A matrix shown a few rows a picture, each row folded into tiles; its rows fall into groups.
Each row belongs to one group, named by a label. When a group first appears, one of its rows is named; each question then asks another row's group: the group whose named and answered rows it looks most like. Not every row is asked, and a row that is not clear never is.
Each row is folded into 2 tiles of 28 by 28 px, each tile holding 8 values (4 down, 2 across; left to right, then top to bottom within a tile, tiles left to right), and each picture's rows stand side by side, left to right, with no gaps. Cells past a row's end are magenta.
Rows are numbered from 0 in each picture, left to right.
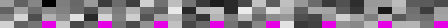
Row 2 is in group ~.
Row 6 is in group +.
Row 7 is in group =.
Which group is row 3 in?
=
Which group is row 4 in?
~
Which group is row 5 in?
=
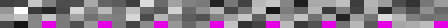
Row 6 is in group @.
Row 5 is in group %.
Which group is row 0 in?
~
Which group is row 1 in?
~
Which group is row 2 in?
~
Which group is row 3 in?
=
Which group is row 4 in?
%
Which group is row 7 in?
+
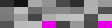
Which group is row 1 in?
%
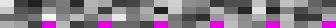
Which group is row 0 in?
=
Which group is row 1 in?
%
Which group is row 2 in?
%
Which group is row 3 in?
=
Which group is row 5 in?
=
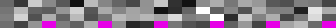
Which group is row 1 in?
~
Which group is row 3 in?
%
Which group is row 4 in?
@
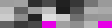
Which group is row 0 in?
=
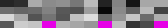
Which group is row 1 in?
@
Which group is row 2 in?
%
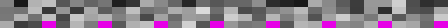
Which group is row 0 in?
%
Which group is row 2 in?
~
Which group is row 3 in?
@
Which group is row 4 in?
=
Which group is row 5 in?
~
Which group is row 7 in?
=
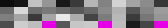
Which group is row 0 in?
~
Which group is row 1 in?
+
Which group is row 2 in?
=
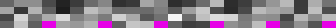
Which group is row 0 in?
@
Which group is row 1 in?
+
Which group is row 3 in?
%
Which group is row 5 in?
@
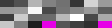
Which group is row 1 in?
%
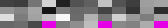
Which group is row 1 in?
+
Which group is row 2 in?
+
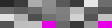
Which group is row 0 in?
+
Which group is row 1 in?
~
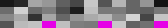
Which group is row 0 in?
~
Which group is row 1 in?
@
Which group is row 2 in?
=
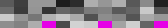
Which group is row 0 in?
+
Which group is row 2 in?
@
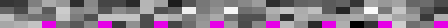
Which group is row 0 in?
+
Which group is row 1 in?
=
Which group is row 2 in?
%
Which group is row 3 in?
~
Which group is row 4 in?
=
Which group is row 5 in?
@
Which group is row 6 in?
%
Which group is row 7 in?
=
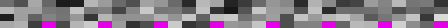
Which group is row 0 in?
@
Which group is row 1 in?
~
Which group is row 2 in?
%
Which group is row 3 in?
%
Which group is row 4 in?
+
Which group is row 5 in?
@
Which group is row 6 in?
+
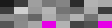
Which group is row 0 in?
~
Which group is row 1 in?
%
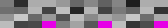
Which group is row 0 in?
%
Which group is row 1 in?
@
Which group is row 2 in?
%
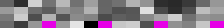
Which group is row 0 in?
~
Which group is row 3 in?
+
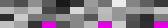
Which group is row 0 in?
@
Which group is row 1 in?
~
